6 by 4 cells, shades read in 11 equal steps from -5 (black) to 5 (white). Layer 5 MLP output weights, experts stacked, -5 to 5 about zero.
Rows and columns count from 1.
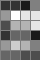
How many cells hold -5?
0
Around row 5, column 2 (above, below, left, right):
-1 -1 1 2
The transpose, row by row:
-3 1 -2 -3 1 -1 | -3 5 2 -1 3 -1 | -4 4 2 -1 2 -2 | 0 4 4 -4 0 -2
